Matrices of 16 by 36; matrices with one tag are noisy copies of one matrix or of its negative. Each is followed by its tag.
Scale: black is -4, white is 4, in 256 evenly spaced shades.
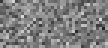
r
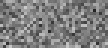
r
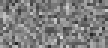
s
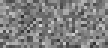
r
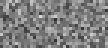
s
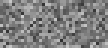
r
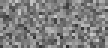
s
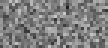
s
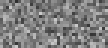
s
